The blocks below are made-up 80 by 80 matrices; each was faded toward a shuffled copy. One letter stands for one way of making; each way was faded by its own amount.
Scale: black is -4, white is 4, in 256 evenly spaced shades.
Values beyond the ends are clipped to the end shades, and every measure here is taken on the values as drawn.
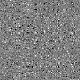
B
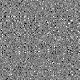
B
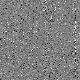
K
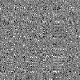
B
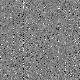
K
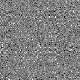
B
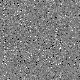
K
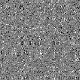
B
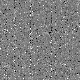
K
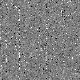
K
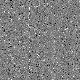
K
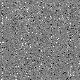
K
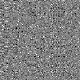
B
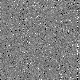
K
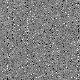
K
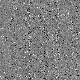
K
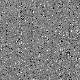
K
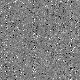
K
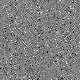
K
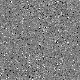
K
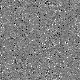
K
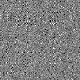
B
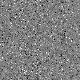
K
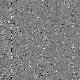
K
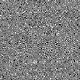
B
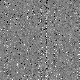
K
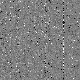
K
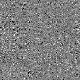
B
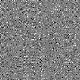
B
